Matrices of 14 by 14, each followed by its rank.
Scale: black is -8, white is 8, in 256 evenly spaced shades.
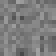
three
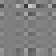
one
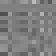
two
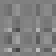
one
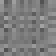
two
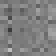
three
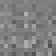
three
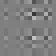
one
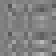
two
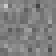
three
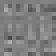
three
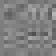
two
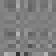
two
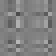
one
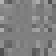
two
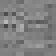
three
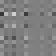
one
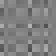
one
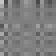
one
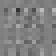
two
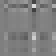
one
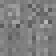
three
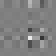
one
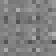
three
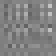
two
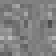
three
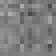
two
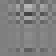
one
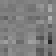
two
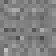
three
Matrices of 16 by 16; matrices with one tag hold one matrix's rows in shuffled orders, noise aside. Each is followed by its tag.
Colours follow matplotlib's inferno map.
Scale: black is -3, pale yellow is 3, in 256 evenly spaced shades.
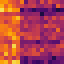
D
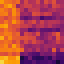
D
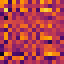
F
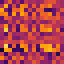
F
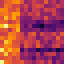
D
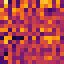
F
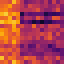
D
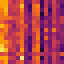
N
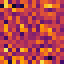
F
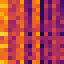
N
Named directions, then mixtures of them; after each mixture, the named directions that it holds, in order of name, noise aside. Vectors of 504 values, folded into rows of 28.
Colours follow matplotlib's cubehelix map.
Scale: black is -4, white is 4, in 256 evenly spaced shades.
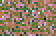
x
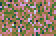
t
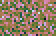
x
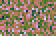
x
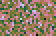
t, x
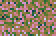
x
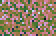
x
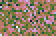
t, x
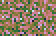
x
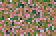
t, x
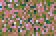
t
